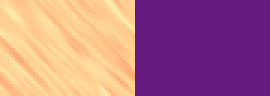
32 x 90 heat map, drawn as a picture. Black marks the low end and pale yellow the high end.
The table splits into one row of 2 panels. Panel 1,1: very high, slanting down to the right, faint in contrast. Panel 1,2: low, flat.
